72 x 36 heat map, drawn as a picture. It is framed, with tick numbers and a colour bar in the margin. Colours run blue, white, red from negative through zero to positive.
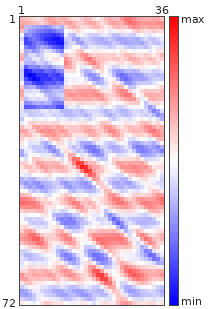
Overall the values sit about 50% of the way up the scale. An odd patch, lower than its surroundings, sits in the top left. The top left is the ninth with the lowest average. Stripes running across repeat 8 times from top to bottom.
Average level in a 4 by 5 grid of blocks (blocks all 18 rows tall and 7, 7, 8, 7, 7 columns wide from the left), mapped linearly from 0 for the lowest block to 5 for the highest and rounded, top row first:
02434 / 33443 / 43445 / 44454
